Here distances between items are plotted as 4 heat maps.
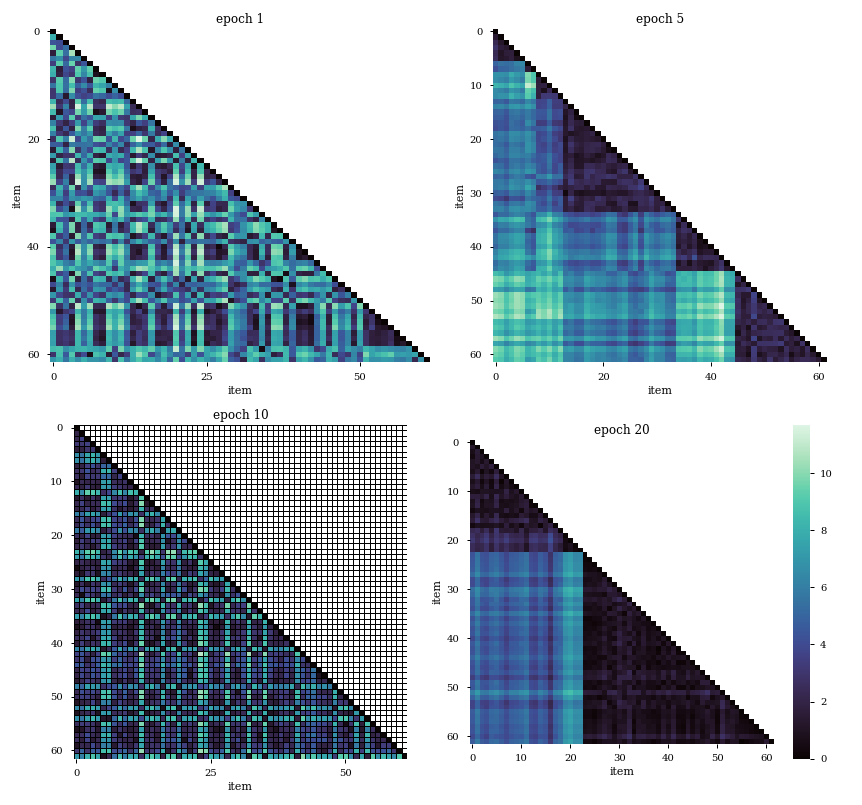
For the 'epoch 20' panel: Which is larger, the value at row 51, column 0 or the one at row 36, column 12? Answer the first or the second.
the first
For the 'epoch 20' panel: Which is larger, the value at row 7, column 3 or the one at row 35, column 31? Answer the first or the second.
the first
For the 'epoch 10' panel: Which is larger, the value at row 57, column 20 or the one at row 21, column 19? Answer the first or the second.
the second
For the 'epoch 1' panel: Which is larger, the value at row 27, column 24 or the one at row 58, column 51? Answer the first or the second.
the first
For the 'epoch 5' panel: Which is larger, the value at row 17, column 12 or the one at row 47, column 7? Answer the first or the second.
the second
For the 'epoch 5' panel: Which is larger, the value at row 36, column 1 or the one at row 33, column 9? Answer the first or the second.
the first
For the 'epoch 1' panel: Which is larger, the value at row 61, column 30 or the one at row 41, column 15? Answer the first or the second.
the first
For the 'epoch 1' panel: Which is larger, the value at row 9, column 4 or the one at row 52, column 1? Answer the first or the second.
the first
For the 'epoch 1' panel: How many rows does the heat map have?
62
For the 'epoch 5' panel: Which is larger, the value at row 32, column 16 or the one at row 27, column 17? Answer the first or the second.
the second
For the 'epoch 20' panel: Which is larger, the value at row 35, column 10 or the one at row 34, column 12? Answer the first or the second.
the first
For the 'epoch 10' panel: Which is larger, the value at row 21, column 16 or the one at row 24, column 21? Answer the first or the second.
the second
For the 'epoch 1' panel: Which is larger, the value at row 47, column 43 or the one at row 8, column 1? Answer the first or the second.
the first
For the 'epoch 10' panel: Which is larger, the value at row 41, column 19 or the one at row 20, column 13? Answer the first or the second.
the second
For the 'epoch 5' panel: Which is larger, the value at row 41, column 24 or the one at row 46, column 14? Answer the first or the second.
the second
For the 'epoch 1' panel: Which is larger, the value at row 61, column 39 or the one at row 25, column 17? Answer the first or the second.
the first
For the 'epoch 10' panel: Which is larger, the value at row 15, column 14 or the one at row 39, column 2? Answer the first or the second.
the second
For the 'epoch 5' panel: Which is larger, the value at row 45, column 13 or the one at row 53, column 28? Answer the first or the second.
the second
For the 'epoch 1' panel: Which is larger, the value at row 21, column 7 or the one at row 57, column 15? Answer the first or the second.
the first
